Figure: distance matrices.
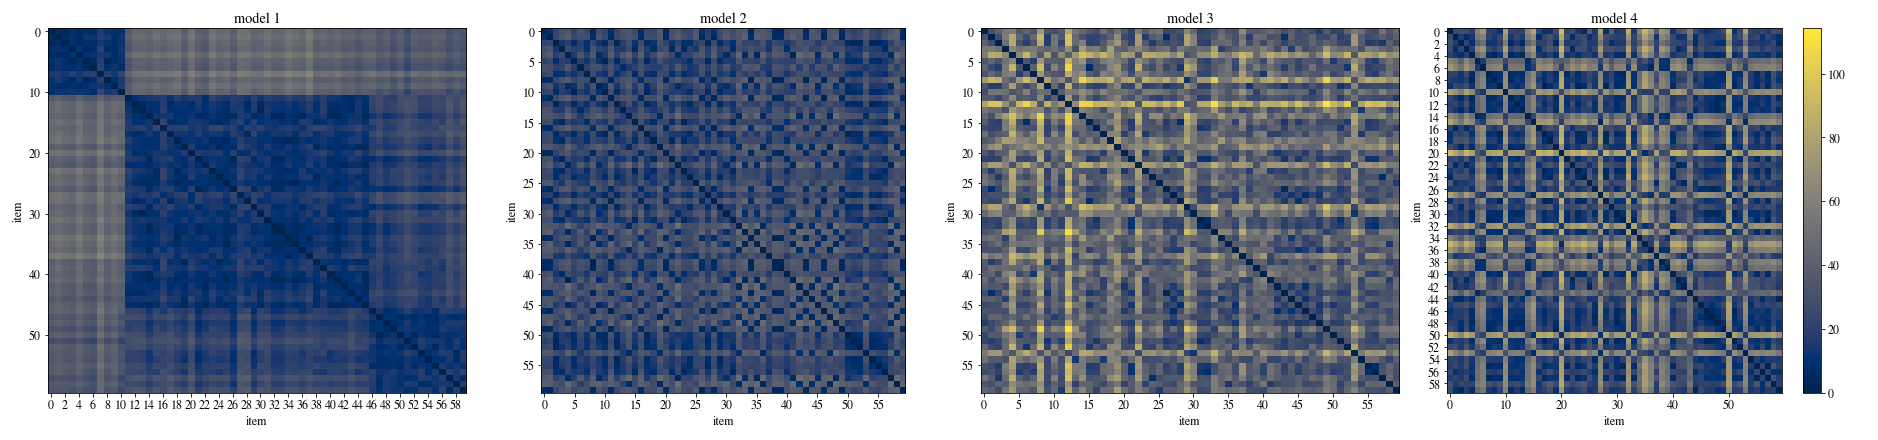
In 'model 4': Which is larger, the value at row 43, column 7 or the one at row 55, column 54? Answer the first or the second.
the first
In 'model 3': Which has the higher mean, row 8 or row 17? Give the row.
8
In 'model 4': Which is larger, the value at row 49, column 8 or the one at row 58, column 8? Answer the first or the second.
the second
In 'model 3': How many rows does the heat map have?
60
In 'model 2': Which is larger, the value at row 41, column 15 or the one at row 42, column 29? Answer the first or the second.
the second
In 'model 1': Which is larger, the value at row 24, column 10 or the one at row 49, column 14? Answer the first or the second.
the first
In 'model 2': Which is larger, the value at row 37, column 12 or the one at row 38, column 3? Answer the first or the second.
the second
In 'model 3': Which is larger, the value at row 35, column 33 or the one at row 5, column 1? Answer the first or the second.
the first
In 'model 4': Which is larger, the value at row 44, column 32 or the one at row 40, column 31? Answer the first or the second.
the first
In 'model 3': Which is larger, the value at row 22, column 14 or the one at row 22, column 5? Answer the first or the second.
the first
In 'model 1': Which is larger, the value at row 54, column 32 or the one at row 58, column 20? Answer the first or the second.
the second
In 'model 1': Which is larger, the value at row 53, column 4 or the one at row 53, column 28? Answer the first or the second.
the first
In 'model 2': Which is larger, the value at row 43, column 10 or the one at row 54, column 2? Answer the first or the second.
the first
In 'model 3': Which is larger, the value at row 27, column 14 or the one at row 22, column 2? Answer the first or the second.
the second
